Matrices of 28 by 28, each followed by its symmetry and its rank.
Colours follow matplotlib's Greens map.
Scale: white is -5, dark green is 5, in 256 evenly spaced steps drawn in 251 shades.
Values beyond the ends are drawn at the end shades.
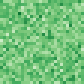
neither, full rank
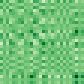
symmetric, rank two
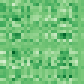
neither, rank three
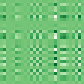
neither, rank one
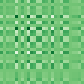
symmetric, rank one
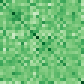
symmetric, rank five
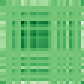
symmetric, rank one
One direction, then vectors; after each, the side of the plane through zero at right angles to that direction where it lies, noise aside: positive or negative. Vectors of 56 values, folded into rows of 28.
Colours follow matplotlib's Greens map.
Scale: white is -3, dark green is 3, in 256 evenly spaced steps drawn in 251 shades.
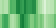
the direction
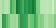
positive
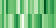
negative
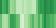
negative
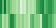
negative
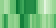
positive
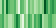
negative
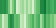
negative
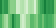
negative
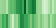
positive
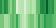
negative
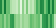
negative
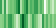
positive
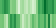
negative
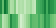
negative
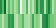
negative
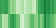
negative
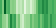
negative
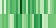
positive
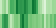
positive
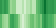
negative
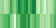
positive
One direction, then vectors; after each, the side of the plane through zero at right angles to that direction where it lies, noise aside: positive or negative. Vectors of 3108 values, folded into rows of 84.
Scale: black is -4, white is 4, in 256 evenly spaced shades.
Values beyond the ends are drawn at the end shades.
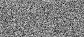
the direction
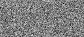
positive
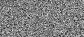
negative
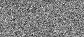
negative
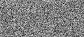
positive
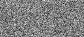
positive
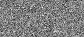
negative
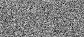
positive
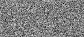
positive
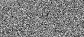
positive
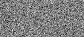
positive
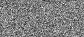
negative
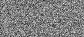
negative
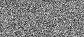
negative
